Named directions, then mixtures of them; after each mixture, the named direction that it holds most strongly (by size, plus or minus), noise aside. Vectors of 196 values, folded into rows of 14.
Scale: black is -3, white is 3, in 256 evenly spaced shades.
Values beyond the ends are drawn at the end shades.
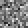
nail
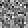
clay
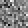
nail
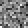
nail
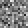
nail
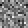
clay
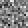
nail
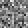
clay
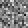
clay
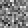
nail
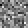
clay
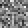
clay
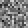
clay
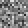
clay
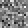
clay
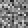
clay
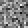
nail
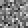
nail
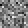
clay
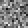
nail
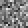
nail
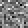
clay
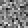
nail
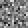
nail
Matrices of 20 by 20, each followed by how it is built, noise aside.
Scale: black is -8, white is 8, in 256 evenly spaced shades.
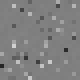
sparse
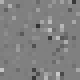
sparse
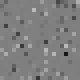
sparse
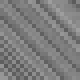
Toeplitz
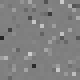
sparse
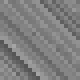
Toeplitz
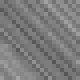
Toeplitz
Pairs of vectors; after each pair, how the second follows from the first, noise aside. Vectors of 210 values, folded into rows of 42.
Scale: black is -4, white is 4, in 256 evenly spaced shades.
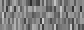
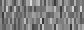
negated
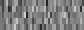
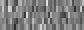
negated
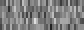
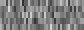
negated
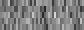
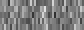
negated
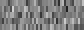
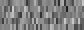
copied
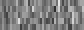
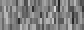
negated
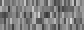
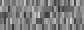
copied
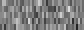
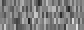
negated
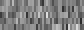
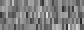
copied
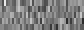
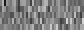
negated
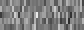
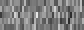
copied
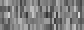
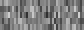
copied
